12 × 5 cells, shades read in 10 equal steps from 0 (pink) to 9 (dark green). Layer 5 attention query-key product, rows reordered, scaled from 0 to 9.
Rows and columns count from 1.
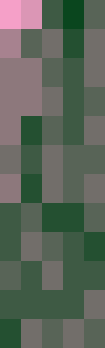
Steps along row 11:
same same same down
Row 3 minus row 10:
-2 -3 1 0 -2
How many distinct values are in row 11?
2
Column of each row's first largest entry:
4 4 4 4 2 2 2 3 5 2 1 1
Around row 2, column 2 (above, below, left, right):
1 4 3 5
